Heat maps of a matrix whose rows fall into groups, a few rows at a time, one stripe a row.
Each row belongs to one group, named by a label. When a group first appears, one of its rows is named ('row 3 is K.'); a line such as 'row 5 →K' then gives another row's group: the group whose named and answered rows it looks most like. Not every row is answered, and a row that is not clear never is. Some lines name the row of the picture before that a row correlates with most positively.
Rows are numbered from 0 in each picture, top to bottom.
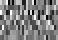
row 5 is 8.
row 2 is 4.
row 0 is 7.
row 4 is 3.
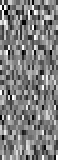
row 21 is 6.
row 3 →8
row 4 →7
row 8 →8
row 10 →7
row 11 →7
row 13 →4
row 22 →8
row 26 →7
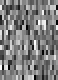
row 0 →3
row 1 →6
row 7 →4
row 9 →4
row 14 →6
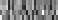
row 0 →7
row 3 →4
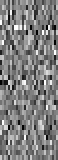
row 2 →7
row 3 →7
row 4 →4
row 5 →3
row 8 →8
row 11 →8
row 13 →7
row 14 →8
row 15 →7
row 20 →3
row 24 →8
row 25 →7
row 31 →4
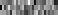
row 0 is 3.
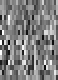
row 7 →6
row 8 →4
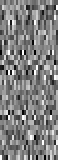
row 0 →3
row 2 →6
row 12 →8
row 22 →7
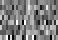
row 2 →8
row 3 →4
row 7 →7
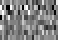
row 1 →4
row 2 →8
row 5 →8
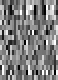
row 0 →6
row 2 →3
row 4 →4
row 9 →4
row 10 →7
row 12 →8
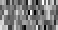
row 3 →8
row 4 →8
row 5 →7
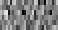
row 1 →4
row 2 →7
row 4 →3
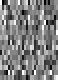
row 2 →7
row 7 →7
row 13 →7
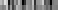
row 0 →7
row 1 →7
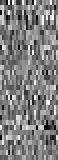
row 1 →8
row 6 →6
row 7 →6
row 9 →8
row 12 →6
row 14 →6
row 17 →6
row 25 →8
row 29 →7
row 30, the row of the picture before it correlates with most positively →1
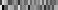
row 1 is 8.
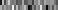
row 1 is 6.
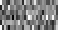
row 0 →4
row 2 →6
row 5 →4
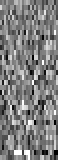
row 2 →7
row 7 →6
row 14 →3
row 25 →6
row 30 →3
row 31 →8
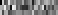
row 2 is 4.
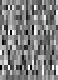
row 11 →7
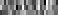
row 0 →3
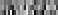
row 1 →3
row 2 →7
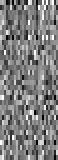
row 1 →7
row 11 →3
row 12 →8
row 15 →7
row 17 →7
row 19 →8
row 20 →3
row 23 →6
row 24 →8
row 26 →3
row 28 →8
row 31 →8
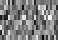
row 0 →7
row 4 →3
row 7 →6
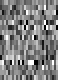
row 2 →6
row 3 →3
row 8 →6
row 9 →6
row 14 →7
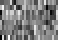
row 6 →3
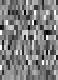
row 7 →3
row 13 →4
